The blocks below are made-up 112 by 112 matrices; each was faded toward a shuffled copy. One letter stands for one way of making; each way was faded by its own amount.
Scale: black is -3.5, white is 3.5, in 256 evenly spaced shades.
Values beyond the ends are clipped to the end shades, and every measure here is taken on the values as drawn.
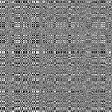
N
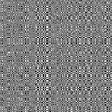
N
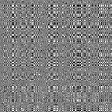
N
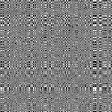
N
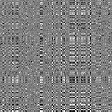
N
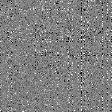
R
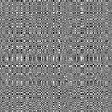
N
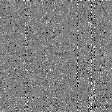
R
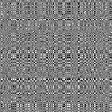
N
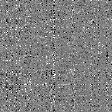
R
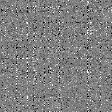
R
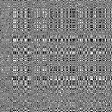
N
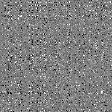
R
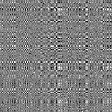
N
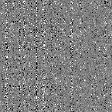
R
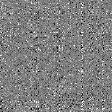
R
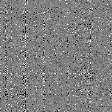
R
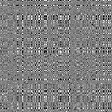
N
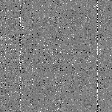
R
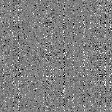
R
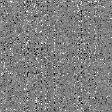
R
